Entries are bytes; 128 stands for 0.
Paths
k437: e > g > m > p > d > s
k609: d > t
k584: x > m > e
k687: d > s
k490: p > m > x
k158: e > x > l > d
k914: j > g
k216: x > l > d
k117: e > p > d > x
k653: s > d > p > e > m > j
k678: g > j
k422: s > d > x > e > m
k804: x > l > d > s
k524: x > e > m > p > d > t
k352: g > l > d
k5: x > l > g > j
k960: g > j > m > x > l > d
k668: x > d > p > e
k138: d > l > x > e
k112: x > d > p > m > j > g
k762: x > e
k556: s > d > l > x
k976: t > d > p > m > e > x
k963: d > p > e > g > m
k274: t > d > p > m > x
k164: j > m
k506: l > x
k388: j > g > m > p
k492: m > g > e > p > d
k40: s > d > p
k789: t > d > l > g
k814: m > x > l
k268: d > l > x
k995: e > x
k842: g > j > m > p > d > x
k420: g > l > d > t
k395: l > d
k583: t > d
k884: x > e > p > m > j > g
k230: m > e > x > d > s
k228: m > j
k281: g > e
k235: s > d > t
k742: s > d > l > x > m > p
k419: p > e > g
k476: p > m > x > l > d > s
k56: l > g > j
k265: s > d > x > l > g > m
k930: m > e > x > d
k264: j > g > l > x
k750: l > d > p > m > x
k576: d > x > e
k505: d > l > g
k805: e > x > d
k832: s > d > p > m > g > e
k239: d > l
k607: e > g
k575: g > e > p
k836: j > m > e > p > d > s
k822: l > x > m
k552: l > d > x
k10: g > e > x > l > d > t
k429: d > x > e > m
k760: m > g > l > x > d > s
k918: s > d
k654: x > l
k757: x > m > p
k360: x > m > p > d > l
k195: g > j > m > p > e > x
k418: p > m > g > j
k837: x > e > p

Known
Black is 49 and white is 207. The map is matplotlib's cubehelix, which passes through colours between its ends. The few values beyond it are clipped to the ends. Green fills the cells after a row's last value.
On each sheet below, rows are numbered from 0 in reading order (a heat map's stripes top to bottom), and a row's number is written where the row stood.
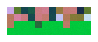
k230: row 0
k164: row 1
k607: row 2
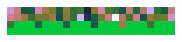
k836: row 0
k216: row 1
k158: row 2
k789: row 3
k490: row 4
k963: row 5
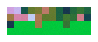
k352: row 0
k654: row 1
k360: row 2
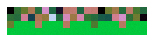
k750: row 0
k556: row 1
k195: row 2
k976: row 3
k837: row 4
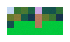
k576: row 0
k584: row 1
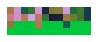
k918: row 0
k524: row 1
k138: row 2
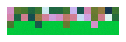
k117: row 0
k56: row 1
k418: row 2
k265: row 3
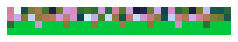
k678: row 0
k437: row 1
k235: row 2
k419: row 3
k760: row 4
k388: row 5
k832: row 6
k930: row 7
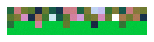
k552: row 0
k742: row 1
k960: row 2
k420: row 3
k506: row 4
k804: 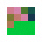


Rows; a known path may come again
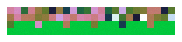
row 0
k842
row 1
k437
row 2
k40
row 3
k235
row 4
k583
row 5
k607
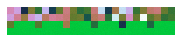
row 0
k281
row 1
k575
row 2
k995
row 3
k914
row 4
k420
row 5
k268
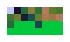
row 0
k429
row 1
k395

